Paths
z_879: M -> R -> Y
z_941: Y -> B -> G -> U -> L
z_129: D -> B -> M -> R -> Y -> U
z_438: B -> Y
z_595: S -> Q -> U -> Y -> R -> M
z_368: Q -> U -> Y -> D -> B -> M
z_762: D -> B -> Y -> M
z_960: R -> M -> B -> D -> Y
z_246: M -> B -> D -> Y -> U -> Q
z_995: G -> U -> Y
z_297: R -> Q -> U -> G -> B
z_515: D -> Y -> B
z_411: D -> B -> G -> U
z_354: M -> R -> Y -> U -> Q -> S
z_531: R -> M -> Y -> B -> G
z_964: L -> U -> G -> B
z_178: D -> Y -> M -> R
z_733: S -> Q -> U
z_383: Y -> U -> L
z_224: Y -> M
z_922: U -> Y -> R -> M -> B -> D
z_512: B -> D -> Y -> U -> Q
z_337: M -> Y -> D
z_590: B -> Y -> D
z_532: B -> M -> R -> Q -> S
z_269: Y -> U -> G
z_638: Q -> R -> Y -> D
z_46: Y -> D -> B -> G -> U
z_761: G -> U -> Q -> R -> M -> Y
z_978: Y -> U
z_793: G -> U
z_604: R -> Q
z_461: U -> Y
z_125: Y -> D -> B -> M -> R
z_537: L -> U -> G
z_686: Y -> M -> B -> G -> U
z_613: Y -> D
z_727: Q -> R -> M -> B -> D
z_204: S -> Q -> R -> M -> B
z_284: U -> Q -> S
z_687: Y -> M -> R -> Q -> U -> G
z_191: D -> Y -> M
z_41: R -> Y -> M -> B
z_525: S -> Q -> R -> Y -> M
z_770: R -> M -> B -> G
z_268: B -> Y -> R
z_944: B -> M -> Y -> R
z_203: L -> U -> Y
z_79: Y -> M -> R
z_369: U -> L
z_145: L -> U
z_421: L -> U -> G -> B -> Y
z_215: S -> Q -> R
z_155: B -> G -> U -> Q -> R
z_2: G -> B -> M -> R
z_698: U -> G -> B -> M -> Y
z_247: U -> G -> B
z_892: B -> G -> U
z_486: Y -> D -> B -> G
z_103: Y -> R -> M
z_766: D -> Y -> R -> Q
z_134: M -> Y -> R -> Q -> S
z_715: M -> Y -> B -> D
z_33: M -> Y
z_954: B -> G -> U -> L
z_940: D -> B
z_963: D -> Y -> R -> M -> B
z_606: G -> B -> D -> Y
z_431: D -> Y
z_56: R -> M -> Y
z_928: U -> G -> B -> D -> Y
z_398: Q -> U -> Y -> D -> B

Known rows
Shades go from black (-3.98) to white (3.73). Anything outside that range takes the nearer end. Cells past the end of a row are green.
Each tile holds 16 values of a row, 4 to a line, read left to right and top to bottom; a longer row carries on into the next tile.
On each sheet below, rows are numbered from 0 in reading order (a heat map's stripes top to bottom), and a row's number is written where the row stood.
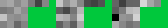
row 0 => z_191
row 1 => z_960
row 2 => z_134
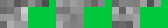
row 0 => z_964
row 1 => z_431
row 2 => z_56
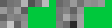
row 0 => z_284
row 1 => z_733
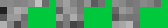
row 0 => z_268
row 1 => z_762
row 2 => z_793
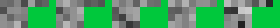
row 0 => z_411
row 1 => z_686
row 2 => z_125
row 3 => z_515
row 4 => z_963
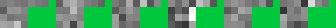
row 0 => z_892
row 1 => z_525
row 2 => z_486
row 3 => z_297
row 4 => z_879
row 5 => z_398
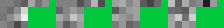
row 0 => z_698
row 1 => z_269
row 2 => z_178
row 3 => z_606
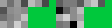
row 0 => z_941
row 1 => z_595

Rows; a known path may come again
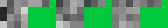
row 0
z_766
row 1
z_155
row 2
z_145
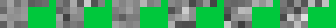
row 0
z_79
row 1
z_486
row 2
z_613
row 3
z_129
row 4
z_944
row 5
z_715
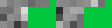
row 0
z_2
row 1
z_268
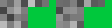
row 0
z_46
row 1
z_411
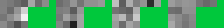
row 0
z_698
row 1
z_733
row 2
z_606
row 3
z_431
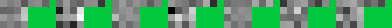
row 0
z_247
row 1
z_687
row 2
z_224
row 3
z_922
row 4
z_33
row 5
z_761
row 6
z_770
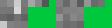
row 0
z_638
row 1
z_940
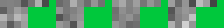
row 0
z_269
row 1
z_215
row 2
z_438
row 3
z_941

